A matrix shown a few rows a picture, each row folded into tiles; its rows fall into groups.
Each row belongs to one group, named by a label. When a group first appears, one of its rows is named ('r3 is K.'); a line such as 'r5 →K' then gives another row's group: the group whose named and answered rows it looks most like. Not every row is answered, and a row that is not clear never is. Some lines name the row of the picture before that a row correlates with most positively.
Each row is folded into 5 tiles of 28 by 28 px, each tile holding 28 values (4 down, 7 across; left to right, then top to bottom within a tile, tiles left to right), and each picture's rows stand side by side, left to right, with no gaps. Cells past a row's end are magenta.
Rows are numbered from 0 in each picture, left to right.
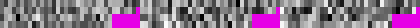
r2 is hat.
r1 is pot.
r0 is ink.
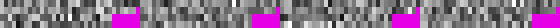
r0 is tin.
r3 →hat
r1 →pot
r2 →pot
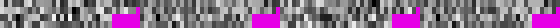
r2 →pot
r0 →tin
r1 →ink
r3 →ink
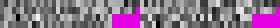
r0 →ink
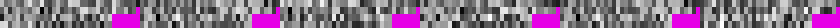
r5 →ink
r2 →tin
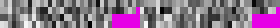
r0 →pot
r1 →hat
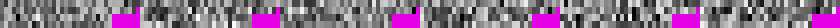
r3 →hat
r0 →ink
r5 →hat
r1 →hat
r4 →tin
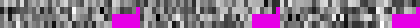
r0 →ink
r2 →tin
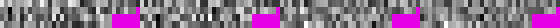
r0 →tin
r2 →pot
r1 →tin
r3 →pot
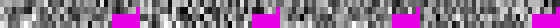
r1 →pot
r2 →hat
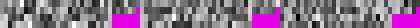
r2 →ink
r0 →hat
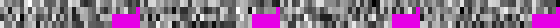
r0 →tin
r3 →tin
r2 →pot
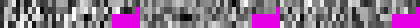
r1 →pot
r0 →ink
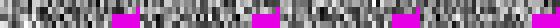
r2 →pot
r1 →tin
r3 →ink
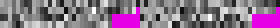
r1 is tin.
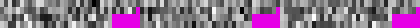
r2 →hat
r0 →pot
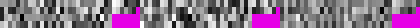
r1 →pot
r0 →ink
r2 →ink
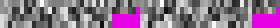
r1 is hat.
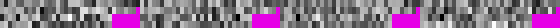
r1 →tin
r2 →ink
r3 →hat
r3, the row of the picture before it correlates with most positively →1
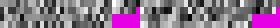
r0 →ink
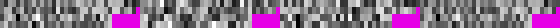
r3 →ink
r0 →ink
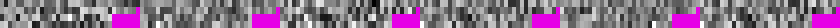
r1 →hat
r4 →hat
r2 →pot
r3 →pot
